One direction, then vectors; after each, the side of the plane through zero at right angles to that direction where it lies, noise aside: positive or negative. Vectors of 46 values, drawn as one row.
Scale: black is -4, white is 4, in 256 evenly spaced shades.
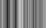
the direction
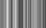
negative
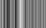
positive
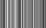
negative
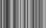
positive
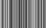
negative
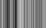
positive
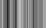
positive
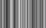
positive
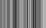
positive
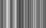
negative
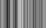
positive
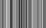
negative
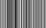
positive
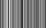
negative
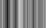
positive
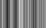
positive
